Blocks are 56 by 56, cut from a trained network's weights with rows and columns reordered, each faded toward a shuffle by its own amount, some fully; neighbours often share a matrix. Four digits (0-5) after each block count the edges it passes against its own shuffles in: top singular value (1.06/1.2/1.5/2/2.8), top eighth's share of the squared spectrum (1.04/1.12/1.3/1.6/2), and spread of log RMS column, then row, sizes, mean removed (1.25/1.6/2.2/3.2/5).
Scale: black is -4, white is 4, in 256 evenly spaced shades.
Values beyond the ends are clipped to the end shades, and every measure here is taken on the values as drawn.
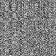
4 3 1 1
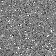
1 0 0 0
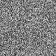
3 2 0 0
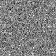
2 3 0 0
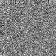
3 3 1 1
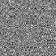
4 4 0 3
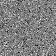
0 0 0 0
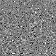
3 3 0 2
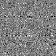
3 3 0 2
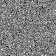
0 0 0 0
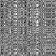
4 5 3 3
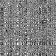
4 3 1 2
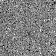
0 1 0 0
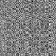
4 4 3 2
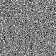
2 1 0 0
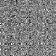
4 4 2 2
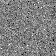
0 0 0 0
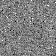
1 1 0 0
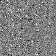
1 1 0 0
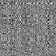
4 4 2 2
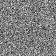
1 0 0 0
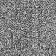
3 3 0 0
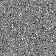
1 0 0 0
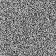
2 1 0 0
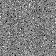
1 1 0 0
